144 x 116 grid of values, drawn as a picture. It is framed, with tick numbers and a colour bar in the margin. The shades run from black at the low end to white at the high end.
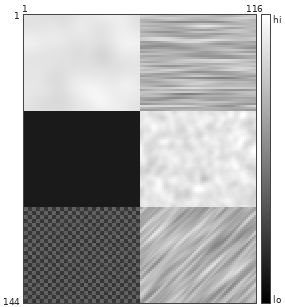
The table splits into 3 rows of 2 panels. Panel 1,1: very high, smooth, faint in contrast. Panel 1,2: high, streaked across. Panel 2,1: very low, flat. Panel 2,2: very high, blotchy, faint in contrast. Panel 3,1: low, checkered. Panel 3,2: high, slanting up to the right.
